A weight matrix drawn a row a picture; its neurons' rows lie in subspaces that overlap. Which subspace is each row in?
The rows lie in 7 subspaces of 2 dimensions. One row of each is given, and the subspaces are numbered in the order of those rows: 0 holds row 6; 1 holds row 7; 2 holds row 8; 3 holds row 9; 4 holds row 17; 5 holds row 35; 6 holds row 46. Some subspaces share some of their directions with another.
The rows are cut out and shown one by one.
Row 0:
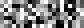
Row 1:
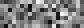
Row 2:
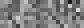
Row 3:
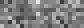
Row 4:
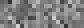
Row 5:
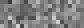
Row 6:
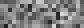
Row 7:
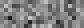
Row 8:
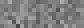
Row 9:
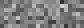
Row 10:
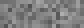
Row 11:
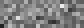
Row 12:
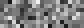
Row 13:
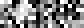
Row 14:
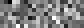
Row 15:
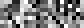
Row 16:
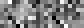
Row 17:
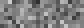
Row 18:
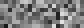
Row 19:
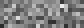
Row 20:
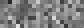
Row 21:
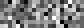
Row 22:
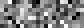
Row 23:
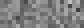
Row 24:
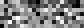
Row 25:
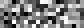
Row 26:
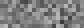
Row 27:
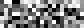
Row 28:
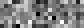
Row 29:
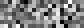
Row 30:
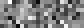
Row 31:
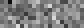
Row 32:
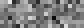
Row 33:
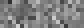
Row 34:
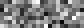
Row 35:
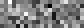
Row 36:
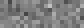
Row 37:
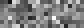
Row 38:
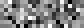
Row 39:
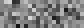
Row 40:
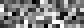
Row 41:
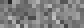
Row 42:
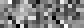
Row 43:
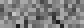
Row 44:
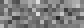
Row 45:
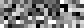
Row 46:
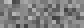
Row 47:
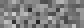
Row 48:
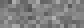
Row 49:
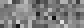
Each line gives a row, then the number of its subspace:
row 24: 6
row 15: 5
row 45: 3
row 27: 6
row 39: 6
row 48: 2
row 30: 4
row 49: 1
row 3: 6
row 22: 4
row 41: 5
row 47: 2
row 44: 6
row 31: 5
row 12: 4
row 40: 4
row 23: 5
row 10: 0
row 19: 3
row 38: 1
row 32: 2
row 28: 1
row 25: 2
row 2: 5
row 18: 0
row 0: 1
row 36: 5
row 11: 3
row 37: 2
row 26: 0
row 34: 4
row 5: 3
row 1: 0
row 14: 6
